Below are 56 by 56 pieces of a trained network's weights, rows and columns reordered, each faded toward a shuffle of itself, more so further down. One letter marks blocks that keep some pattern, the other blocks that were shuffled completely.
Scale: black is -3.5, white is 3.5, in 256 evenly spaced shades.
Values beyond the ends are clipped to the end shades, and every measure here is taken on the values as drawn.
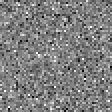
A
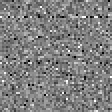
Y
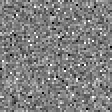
A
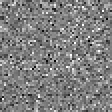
Y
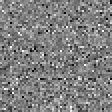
Y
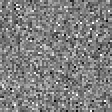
A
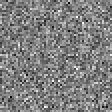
Y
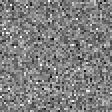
A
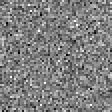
A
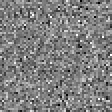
Y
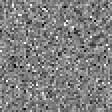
A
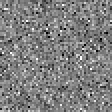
A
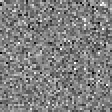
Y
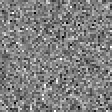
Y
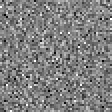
A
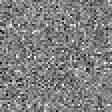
Y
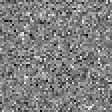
Y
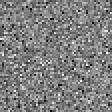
A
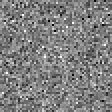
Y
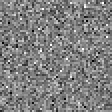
A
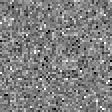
Y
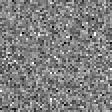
A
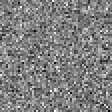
A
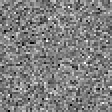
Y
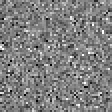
Y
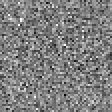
A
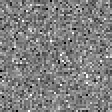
A
